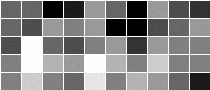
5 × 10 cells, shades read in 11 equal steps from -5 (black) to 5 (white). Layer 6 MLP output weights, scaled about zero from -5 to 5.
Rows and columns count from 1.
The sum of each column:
-4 10 -3 -6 11 -3 -11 4 -4 -6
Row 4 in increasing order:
0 0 0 0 1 2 2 3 5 5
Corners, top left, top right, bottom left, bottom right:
-1 -3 0 -4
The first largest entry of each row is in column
5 3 2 2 5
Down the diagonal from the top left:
-1 -2 -1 1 4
